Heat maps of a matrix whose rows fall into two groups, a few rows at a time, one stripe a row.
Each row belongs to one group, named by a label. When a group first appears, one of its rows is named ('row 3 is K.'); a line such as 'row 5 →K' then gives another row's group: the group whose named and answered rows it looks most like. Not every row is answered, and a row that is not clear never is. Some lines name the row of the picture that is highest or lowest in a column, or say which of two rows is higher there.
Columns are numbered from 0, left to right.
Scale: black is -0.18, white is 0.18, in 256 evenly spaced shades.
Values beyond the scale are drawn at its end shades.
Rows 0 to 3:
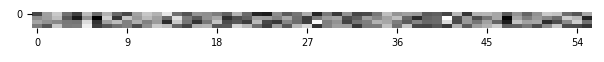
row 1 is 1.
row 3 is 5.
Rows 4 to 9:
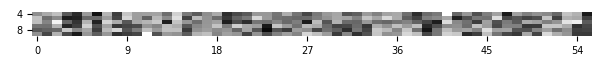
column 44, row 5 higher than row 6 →Yes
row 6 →1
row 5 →1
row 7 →5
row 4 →1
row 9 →5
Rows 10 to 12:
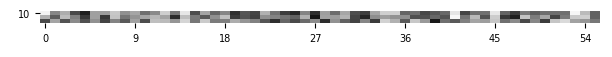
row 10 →1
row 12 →5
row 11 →1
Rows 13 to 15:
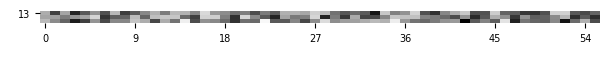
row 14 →5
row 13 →5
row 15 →1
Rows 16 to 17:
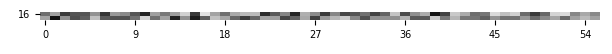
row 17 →1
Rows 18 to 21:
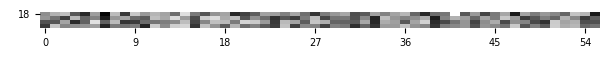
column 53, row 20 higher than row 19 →Yes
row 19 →5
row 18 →1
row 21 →5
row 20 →5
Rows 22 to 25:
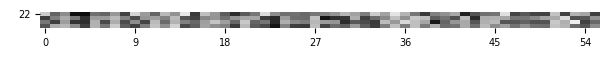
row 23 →5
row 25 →5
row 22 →1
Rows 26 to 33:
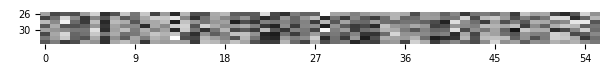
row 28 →1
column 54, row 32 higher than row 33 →No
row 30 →1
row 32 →5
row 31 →5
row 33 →5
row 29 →5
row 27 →5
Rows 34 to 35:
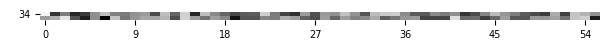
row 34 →1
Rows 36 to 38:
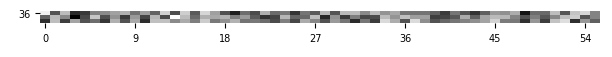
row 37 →5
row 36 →1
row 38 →5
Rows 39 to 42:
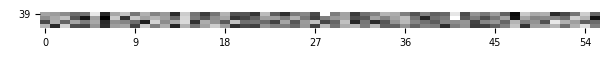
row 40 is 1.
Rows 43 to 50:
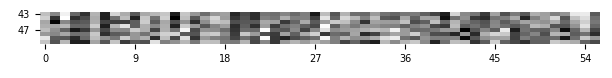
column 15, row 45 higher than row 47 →No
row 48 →5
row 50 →5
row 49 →1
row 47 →1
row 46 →1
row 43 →1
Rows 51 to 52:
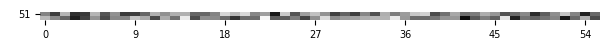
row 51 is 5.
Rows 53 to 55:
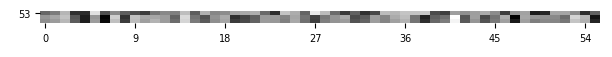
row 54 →1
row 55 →1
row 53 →5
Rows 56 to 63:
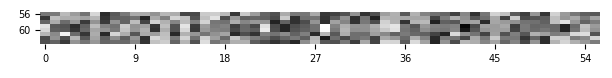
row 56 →5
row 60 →1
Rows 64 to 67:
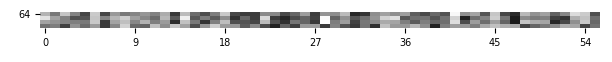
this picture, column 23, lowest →67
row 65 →1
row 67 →5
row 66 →1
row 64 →1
